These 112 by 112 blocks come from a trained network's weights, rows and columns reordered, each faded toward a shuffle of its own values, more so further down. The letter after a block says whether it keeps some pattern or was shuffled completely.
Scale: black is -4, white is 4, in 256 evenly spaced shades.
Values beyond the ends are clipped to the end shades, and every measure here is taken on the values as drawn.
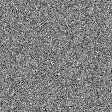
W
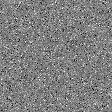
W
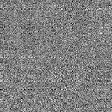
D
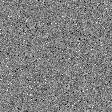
W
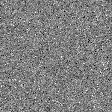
W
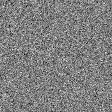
W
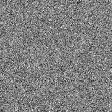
D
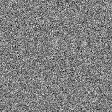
D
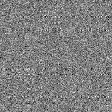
D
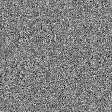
D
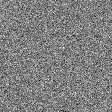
W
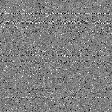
D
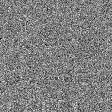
D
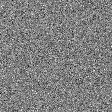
W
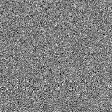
D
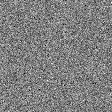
W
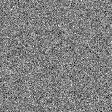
D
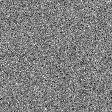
W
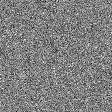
W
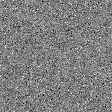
W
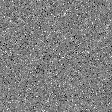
W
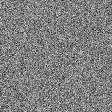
D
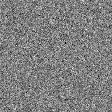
D
